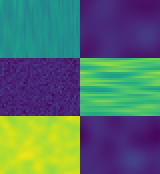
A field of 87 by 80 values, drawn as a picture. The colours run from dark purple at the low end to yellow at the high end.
It is made of 3 by 2 panels. Panel 1,1: middling, streaked downward, faint in contrast. Panel 1,2: very low, smooth, faint in contrast. Panel 2,1: very low, fine-grained, faint in contrast. Panel 2,2: high, streaked across. Panel 3,1: very high, blotchy, faint in contrast. Panel 3,2: very low, smooth, faint in contrast.
